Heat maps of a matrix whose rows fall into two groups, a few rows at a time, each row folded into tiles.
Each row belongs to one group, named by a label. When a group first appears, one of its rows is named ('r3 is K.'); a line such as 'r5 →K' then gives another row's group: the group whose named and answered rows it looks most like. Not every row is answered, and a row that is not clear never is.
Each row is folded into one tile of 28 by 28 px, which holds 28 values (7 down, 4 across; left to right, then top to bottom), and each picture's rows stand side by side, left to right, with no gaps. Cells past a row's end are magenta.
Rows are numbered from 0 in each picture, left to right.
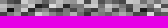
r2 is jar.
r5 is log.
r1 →jar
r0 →log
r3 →log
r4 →jar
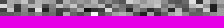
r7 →jar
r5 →log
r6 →jar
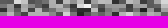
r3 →jar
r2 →jar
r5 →jar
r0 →jar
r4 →jar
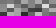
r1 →log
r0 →log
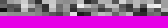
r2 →jar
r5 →log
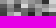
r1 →log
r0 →jar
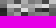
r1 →log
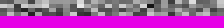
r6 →jar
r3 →jar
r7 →jar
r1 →log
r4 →log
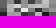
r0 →log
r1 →log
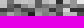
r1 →jar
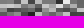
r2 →log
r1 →log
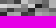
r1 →jar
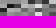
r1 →log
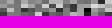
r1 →log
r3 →log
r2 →jar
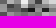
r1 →jar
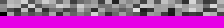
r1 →jar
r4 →log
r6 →log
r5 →log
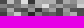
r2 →jar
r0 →jar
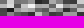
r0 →log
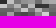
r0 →log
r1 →jar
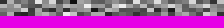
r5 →jar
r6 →jar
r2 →log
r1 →jar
